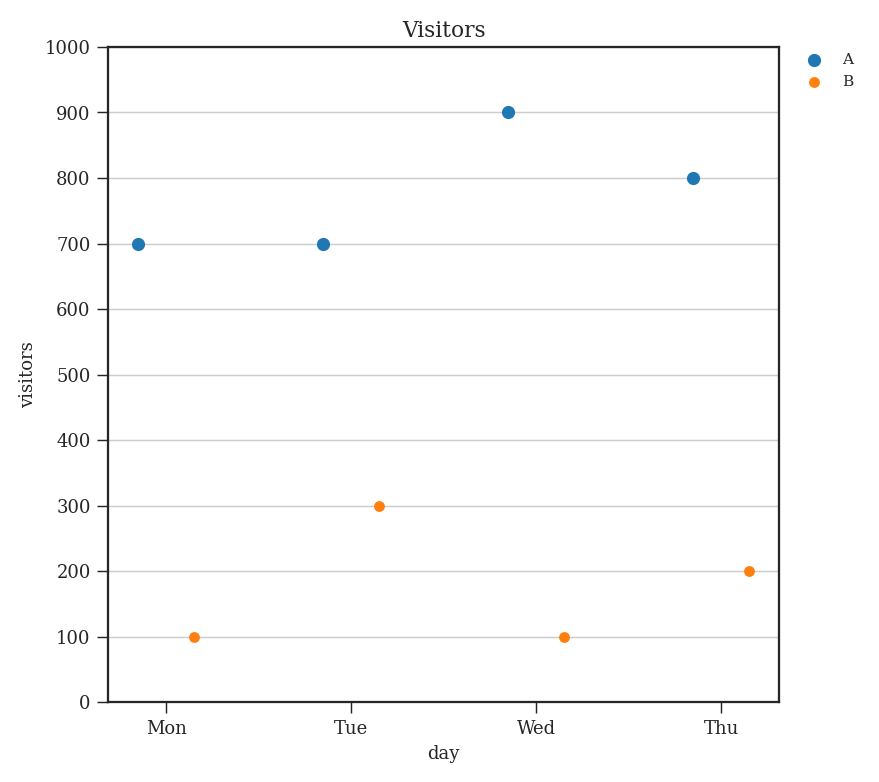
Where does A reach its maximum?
Wed
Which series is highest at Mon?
A
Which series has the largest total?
A
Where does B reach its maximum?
Tue
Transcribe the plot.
Title: Visitors
x-axis: day, ticks Mon Tue Wed Thu
y-axis: visitors, ticks 0 100 200 300 400 500 600 700 800 900 1000
Legend: A, B
Values:
A: 700 700 900 800
B: 100 300 100 200
